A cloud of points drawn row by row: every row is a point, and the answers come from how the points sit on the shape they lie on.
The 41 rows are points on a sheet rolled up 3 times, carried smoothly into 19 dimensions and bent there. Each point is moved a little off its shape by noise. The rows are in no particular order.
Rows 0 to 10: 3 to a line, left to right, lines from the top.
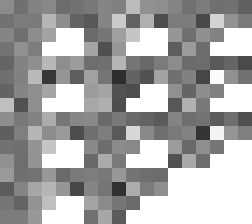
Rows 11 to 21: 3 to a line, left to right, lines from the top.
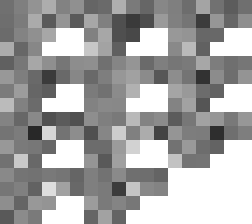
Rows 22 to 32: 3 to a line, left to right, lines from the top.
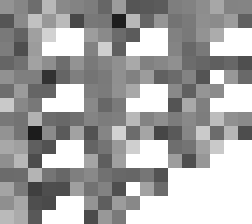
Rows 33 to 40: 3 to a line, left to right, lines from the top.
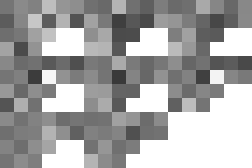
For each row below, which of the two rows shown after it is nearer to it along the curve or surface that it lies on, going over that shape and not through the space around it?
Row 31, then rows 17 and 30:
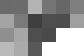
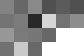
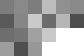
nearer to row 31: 17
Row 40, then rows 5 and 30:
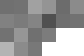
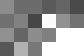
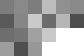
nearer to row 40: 30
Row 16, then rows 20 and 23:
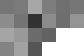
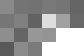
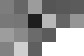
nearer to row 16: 20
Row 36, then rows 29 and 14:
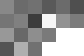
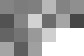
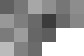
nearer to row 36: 29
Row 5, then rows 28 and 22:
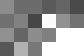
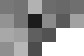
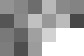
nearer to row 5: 28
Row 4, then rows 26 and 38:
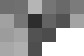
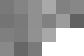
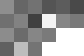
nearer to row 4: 38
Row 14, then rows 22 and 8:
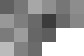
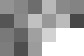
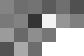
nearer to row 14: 22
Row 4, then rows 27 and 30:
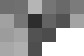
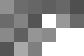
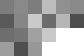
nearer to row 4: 27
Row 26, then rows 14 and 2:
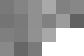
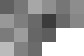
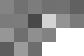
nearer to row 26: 2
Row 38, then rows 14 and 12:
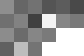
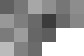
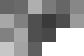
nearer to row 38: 12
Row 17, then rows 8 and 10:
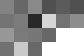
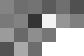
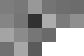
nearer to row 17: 8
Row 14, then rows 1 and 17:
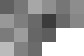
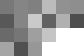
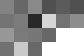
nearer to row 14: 1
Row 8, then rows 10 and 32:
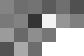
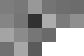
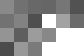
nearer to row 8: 32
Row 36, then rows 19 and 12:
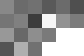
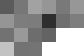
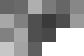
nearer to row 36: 12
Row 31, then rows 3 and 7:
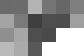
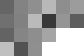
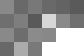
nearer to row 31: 3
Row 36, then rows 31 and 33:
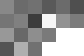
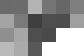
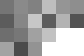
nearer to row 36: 31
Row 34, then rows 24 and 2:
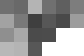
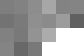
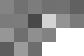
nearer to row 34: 2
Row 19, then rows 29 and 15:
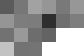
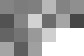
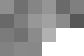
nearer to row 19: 29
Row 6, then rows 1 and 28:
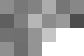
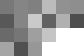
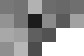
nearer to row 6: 1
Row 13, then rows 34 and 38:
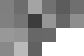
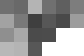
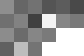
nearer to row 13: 38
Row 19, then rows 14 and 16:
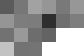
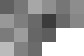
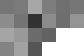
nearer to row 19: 14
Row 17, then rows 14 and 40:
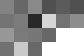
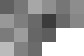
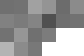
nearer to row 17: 14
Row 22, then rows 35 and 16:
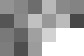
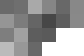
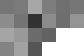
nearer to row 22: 35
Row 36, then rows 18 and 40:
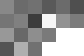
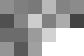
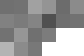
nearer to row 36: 18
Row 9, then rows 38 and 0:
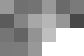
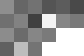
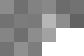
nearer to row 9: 0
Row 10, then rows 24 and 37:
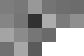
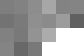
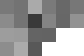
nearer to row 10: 37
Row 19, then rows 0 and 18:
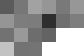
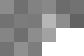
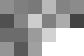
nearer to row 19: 18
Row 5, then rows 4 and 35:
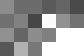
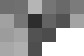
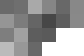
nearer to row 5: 4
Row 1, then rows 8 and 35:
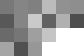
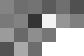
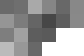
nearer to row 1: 35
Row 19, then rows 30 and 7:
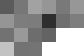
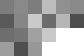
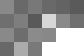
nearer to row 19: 30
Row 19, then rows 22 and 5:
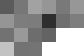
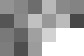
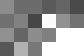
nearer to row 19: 22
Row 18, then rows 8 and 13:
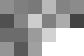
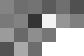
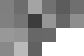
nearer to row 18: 8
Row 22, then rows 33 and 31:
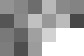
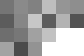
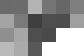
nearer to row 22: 33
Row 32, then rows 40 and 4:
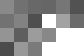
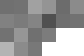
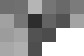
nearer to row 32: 4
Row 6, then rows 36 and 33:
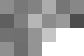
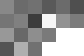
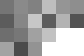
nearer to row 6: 33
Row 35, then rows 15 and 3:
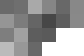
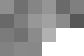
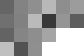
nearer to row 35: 3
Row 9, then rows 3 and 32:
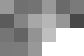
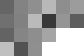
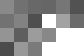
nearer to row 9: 3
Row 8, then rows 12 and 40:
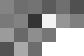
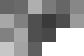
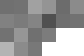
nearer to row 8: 12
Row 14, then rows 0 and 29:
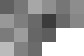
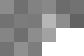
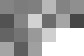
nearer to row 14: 29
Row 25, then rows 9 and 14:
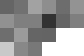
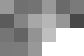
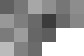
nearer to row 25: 14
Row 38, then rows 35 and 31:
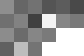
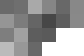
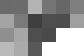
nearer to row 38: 31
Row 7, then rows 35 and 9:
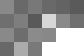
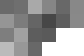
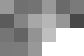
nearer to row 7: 9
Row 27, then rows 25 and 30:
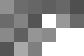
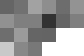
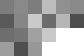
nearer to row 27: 30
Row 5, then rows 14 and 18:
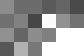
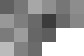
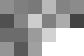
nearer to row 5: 18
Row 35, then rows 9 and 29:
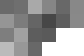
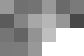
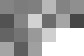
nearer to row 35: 29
